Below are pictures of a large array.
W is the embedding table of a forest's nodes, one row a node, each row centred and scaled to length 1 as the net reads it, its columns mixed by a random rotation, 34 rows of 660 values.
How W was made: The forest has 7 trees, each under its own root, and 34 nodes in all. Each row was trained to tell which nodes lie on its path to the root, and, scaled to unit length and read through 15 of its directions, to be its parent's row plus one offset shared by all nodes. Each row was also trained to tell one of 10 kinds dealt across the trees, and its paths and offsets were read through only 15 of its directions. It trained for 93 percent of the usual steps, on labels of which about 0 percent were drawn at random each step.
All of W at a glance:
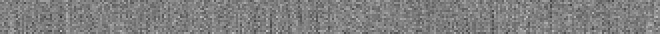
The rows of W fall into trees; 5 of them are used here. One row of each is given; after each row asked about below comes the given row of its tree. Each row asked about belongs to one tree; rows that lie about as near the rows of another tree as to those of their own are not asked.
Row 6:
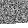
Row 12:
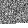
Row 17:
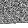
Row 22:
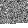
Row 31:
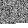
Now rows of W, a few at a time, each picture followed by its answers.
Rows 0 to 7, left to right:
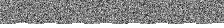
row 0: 31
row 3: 22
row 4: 17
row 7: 17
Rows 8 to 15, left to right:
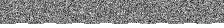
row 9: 12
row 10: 31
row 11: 12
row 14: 22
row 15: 31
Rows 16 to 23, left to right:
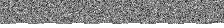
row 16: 31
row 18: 22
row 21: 31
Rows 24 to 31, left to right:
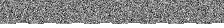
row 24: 31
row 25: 22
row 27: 17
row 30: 22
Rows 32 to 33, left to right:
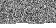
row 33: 31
